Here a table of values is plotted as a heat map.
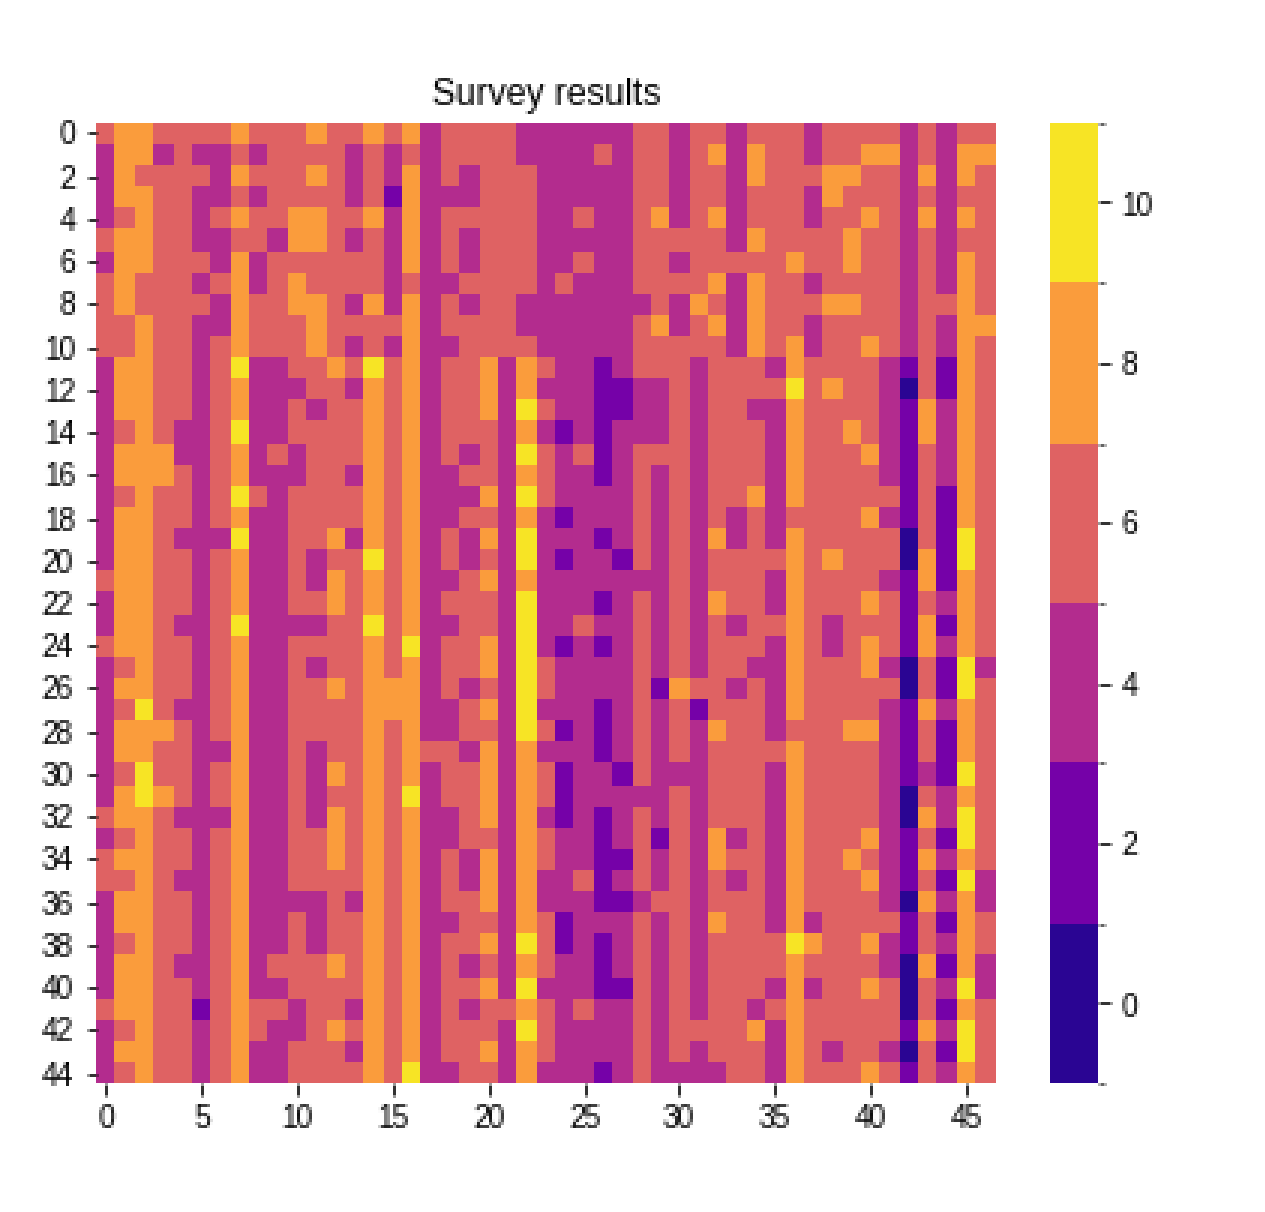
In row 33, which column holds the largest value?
45
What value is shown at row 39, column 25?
4
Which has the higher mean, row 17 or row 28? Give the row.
17
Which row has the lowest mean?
3
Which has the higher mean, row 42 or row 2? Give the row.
42
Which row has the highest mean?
4
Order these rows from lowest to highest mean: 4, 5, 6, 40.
40, 5, 6, 4
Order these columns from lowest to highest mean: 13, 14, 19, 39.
19, 13, 39, 14
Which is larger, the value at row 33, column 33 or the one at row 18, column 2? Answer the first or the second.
the second
